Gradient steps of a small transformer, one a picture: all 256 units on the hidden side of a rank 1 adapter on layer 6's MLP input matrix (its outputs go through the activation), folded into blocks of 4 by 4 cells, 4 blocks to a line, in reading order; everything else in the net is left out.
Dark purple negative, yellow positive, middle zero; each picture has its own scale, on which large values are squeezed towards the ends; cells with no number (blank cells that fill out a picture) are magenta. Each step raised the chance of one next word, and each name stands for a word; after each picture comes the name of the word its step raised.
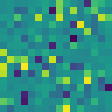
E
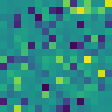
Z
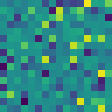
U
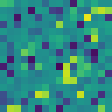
Z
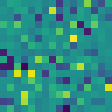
E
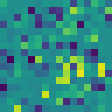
Z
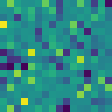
E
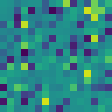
Z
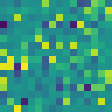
E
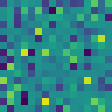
U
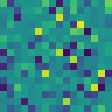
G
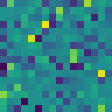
U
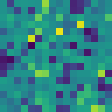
G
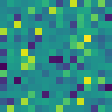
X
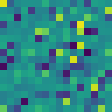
G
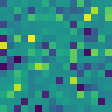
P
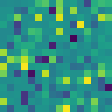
E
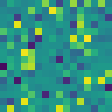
X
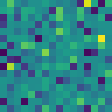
U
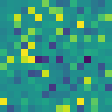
Z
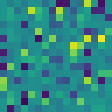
U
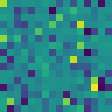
G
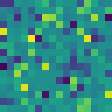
X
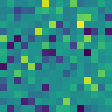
G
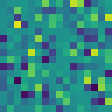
P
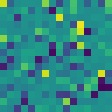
G
